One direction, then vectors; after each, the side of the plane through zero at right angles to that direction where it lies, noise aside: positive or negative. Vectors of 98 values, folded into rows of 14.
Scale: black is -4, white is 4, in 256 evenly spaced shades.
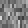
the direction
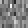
positive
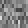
positive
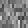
positive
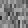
negative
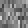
positive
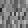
positive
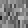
negative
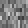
positive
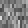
positive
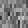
negative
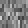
positive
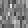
positive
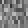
positive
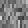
positive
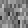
negative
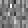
positive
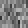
negative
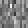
positive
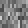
positive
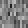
negative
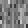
negative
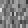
negative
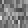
positive
